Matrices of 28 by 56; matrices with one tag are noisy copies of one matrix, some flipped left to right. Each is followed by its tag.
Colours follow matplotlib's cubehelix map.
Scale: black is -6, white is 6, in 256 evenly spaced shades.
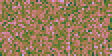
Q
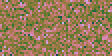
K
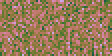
Q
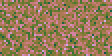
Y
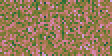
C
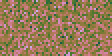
C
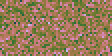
K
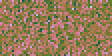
C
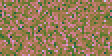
Y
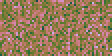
Q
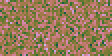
Y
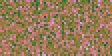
C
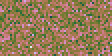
K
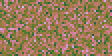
Y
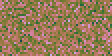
K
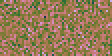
C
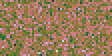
Y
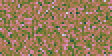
Y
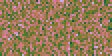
Q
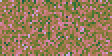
C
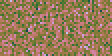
C
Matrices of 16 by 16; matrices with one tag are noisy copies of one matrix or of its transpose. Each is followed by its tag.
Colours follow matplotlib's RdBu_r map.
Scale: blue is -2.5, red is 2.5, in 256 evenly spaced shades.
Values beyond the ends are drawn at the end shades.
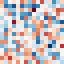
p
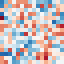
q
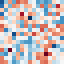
q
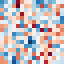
q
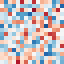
p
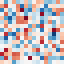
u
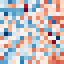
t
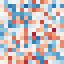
p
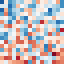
t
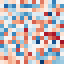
p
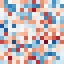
p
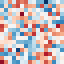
q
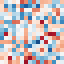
p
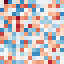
u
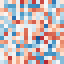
p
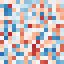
p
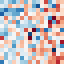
t
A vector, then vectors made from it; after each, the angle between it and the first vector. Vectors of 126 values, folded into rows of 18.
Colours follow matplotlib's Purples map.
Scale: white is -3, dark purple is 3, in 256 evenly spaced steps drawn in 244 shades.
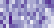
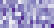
partly opposed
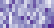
nearly opposite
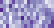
nearly opposite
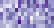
orthogonal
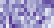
nearly parallel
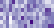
nearly opposite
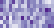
nearly opposite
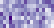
nearly parallel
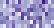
orthogonal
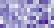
orthogonal
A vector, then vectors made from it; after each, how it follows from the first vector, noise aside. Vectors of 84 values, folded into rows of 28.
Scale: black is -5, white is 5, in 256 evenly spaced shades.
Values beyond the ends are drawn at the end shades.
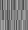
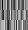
scaled up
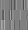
partly zeroed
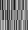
scaled up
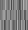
reversed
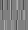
partly zeroed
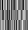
scaled up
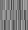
reversed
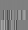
partly zeroed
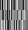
scaled up
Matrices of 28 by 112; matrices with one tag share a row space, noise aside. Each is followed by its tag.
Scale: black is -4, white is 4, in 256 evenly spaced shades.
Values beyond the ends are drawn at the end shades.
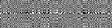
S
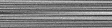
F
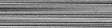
F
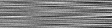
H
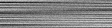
F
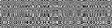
S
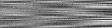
H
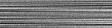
F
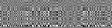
S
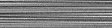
F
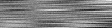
H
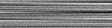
F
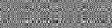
S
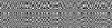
S
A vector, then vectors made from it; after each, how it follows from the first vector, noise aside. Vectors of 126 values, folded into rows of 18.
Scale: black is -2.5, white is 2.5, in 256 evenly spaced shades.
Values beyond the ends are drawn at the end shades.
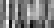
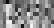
sign-scrambled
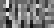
sign-scrambled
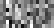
sign-scrambled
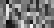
sign-scrambled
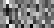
sign-scrambled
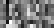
sign-scrambled
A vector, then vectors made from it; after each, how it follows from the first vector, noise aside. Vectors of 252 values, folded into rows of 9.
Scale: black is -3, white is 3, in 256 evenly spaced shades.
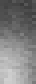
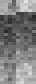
wrapped around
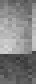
wrapped around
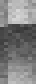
wrapped around
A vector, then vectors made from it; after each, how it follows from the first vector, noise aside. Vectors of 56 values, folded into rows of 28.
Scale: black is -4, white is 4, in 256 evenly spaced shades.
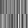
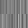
shrunk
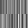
copied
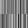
negated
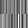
copied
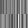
copied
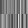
copied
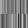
negated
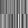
copied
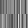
copied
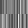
copied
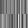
copied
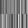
copied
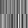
copied
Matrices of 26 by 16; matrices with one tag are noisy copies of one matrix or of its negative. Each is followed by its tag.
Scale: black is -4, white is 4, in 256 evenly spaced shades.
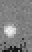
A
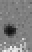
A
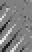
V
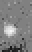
A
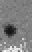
A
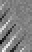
V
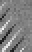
V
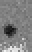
A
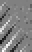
V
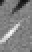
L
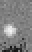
A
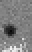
A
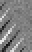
V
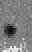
A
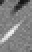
L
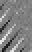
V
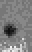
A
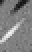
L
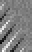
V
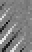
V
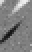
L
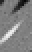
L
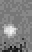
A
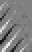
V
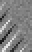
V
